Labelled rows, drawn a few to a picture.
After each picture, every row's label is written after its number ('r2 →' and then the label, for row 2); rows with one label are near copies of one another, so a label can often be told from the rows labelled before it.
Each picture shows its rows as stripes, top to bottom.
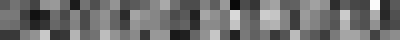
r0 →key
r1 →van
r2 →van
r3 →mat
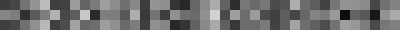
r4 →mat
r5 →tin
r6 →mat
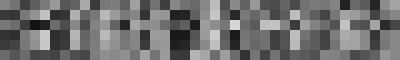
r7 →tin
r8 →mat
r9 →van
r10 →mat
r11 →mat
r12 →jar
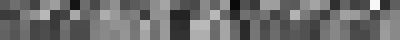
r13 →key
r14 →mat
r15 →jar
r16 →jar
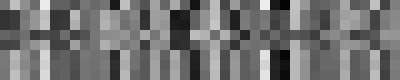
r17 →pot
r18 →mat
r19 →mat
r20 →jar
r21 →mat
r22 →pot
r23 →pot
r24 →pot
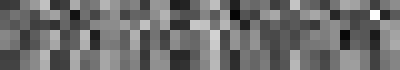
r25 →mat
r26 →key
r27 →jar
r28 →tin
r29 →tin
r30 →mat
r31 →mat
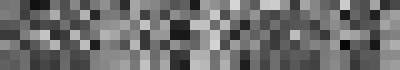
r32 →van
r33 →tin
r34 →jar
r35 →mat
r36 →tin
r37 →jar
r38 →jar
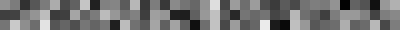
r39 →tin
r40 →mat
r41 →pot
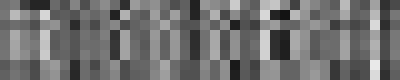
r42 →van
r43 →pot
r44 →key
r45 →pot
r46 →pot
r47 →pot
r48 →key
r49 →key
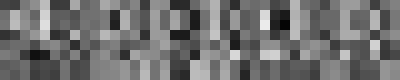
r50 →mat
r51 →pot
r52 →pot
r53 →mat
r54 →key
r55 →van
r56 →jar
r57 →jar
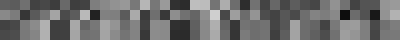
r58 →jar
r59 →tin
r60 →mat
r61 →mat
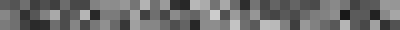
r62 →jar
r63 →tin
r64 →van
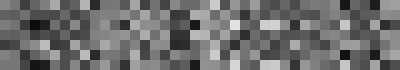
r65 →tin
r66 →jar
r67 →van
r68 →jar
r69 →mat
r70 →tin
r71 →van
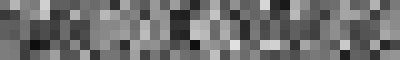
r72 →pot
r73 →mat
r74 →jar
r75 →jar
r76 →van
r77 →tin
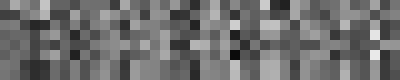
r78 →pot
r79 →mat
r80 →van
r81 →key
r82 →jar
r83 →key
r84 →van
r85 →van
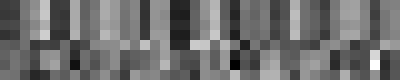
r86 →mat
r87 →mat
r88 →mat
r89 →mat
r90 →jar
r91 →key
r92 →key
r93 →van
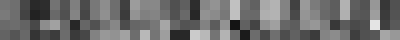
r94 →van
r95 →van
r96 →key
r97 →jar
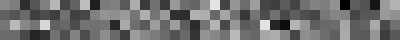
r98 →tin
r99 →jar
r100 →pot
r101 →van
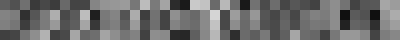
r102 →jar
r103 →tin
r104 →tin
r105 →mat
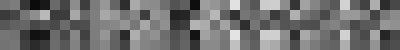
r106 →van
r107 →mat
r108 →jar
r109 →van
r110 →van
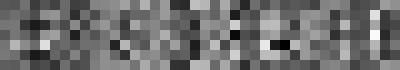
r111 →jar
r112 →key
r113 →van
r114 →key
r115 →pot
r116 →van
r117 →jar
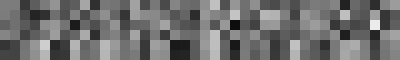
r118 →tin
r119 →van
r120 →key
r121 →tin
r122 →mat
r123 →mat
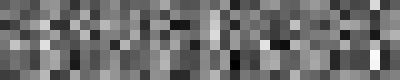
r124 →key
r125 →tin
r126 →mat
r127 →tin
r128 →pot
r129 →key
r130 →key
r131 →mat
